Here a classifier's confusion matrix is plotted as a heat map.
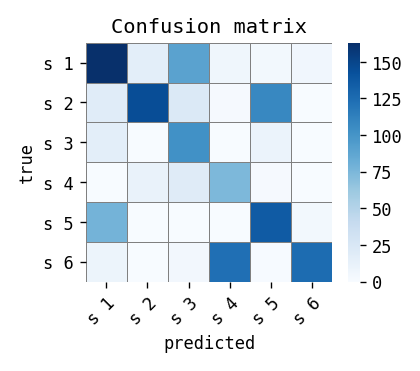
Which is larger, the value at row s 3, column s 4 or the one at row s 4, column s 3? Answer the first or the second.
the second
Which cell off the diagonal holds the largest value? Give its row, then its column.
s 6, s 4
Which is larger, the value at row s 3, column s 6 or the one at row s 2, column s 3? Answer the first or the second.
the second
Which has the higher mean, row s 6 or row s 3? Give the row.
s 6
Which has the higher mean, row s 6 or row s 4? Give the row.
s 6
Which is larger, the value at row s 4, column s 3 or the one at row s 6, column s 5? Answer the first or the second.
the first
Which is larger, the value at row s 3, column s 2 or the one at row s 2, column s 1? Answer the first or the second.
the second
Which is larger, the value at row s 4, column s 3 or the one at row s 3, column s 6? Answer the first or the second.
the first
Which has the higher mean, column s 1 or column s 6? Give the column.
s 1
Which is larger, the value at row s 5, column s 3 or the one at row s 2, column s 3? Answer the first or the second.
the second
